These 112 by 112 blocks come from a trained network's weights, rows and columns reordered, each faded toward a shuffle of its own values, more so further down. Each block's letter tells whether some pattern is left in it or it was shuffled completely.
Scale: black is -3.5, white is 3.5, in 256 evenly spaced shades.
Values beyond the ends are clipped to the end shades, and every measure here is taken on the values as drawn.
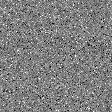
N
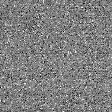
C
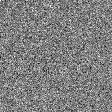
C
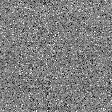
C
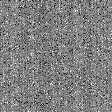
C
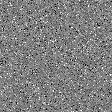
N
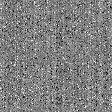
C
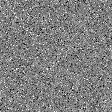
N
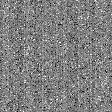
C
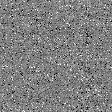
C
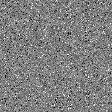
C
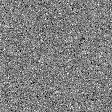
N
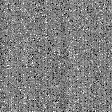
C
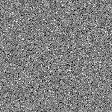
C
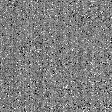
C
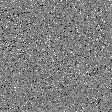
N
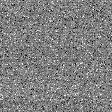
C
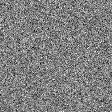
C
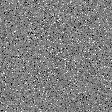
N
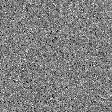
C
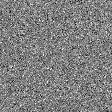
C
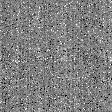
C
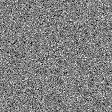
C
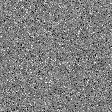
N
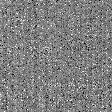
C
